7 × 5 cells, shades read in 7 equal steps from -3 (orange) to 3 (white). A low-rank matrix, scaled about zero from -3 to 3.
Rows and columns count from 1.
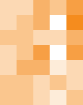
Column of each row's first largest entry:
1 4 3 4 4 3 4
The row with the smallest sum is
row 1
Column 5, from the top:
-2 -3 -1 -2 1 1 0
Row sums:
-1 0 1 0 2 2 3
